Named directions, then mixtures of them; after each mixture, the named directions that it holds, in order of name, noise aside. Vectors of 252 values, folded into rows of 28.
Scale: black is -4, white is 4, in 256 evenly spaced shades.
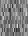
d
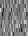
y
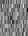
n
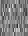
d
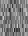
d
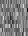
d, n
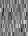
y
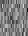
n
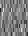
y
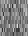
d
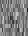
d, n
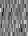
y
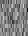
n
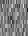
n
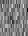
n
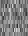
d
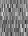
d, y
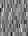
y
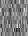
d, y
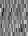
y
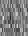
d, n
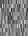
n, y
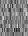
d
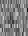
d, n
